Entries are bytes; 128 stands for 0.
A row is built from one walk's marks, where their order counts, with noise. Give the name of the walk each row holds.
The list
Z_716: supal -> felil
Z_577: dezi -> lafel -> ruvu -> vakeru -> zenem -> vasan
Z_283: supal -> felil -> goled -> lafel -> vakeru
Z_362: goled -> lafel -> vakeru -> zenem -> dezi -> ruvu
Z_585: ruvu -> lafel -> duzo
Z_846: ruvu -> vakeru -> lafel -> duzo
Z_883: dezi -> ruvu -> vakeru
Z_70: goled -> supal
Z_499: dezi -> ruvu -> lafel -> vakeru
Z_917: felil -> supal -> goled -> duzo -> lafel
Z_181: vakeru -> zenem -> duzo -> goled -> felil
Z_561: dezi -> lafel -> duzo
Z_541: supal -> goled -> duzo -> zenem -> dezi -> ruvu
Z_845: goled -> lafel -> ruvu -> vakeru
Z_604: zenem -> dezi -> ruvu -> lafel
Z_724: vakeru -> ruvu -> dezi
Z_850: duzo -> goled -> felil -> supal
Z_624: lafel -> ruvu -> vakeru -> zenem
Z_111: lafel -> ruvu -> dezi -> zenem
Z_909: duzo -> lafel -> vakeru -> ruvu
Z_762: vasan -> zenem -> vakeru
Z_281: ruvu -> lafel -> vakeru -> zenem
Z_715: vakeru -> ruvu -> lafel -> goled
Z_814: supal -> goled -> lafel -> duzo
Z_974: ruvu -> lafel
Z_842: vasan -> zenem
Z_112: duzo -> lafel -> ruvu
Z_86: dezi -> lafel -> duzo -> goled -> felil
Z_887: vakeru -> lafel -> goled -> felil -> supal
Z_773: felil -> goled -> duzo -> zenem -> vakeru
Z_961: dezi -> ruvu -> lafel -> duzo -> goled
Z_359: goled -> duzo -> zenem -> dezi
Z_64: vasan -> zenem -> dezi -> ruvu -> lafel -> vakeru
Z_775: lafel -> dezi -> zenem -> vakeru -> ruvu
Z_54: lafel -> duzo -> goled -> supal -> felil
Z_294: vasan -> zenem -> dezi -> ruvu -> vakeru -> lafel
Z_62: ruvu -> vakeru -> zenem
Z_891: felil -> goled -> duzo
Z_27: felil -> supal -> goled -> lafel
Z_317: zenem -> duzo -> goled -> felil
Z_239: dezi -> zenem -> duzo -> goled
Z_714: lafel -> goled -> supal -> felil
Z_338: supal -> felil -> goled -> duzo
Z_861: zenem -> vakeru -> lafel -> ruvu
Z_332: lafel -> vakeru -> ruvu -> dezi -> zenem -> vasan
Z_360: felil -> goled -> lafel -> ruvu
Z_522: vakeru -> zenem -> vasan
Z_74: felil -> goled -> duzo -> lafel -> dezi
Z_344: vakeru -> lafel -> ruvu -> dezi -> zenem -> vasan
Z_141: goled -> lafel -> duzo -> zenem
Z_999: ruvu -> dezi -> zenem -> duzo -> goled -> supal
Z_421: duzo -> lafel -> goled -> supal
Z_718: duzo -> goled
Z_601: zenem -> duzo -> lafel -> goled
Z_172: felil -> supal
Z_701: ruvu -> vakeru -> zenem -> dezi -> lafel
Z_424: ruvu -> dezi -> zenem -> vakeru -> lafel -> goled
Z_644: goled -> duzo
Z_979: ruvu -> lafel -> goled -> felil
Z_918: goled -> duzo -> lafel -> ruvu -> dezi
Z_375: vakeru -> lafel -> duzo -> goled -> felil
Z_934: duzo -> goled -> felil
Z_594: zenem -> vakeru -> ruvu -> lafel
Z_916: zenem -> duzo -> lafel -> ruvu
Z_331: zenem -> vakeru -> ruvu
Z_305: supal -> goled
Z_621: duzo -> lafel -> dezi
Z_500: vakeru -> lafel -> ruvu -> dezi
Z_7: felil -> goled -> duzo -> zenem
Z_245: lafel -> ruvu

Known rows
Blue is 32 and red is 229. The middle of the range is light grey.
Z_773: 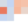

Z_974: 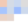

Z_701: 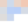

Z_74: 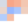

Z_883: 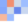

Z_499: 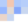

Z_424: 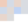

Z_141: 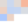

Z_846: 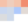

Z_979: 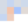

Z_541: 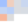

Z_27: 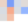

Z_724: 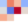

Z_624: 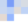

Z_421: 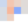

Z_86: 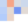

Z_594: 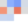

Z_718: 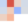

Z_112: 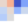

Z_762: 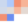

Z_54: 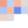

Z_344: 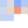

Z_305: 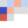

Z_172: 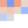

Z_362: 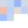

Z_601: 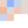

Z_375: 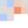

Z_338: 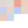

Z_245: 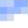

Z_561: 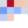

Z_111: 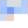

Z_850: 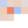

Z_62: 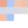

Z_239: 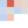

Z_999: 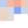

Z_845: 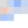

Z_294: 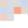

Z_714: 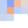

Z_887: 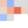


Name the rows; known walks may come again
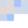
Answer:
Z_332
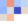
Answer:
Z_961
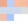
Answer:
Z_62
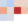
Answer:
Z_181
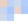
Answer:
Z_775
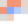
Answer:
Z_359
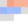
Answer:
Z_585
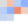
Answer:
Z_500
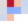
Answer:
Z_621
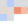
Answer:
Z_375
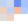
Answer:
Z_604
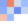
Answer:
Z_883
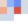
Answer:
Z_594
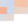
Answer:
Z_7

